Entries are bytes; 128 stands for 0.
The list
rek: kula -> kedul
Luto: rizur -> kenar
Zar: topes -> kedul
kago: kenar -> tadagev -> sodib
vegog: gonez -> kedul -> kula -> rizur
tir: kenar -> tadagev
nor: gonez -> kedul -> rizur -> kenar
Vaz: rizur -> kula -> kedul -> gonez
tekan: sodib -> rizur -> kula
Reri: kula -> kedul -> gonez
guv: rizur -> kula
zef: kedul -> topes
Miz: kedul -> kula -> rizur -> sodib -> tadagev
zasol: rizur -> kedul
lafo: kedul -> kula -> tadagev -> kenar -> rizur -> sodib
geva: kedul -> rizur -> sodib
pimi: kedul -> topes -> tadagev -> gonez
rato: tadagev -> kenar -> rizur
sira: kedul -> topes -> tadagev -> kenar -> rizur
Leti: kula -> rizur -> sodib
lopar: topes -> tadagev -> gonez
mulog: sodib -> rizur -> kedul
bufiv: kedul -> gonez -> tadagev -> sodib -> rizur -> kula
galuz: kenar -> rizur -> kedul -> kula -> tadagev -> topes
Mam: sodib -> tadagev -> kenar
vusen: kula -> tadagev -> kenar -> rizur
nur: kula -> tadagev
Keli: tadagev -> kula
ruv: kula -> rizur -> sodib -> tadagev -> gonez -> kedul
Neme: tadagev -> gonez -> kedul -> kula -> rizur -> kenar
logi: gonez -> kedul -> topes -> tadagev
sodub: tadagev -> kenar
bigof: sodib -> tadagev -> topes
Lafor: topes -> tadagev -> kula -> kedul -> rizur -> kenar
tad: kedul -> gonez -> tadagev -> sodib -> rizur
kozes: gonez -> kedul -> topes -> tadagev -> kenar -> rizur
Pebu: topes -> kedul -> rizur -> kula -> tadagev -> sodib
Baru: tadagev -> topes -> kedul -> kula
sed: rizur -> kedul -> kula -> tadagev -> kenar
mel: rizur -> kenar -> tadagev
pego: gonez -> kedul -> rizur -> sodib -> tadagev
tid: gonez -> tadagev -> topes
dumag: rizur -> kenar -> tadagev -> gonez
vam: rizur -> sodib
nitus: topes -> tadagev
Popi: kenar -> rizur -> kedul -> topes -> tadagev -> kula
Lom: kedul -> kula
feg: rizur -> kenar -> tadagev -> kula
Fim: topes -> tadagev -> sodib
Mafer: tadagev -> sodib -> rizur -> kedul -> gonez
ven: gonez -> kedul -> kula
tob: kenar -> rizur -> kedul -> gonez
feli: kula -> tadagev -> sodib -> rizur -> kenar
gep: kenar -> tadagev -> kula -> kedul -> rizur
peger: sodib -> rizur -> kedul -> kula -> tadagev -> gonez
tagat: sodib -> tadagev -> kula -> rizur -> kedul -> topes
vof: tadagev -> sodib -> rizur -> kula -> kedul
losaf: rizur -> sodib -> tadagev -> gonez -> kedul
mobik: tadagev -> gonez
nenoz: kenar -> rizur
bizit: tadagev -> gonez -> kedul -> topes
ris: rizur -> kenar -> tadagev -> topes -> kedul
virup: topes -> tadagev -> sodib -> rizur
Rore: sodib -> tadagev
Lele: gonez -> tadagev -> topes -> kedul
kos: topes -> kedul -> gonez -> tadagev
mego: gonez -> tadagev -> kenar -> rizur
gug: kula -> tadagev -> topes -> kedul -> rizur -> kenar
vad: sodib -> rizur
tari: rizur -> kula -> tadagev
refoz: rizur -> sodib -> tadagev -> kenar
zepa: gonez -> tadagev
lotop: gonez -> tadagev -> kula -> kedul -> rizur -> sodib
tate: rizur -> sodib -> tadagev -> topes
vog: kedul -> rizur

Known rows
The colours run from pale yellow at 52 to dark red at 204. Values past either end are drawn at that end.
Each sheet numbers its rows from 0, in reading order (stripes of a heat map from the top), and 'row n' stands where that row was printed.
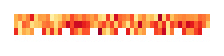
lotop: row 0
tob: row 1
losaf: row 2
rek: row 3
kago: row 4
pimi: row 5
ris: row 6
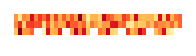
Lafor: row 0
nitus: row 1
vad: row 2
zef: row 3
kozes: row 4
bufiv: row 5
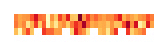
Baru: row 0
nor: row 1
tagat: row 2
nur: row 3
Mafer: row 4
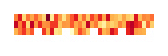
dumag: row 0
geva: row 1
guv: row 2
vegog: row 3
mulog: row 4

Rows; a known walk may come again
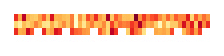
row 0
vegog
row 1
kozes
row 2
nor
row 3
vusen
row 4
tagat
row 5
zepa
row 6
dumag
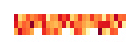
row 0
refoz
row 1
sodub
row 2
tekan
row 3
vof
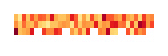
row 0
Lele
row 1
mego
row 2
tir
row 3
zef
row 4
galuz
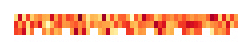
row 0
pimi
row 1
tid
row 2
vad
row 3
Lom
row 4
feli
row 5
peger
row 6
losaf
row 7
tari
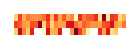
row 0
lopar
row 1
nitus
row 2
Mam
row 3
lafo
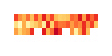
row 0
logi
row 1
gep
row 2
bizit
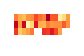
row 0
Mafer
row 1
vog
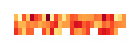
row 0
gug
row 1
geva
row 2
zasol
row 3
tad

